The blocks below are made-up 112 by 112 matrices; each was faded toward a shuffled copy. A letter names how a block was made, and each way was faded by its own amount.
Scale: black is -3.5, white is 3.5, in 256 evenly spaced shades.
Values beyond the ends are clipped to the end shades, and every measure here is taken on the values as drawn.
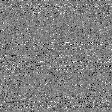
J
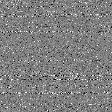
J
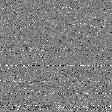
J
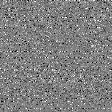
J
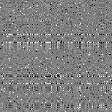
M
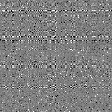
M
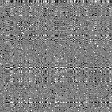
M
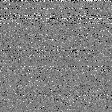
J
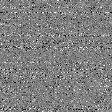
J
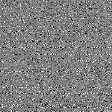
J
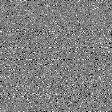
J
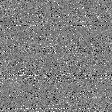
J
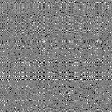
M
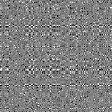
M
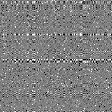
M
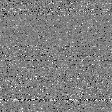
J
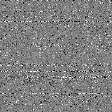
J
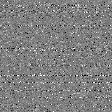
J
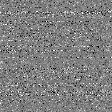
J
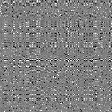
M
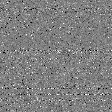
J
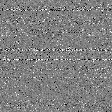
J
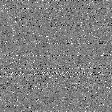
J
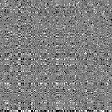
M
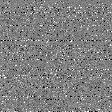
J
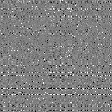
M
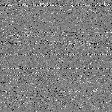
J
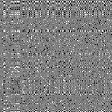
M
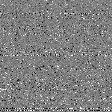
J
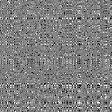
M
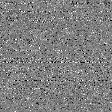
J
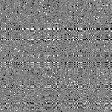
M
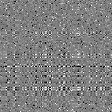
M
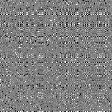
M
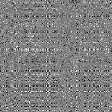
M
